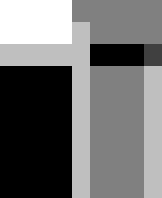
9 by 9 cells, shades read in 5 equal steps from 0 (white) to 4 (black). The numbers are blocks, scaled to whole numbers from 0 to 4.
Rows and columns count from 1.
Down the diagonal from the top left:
0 0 1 4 1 2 2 2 1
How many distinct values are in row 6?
3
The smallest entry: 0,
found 8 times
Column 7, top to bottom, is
2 2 4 2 2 2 2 2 2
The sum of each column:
25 25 25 25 10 20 20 20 13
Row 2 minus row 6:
-4 -4 -4 -4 0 0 0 0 1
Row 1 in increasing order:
0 0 0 0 2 2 2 2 2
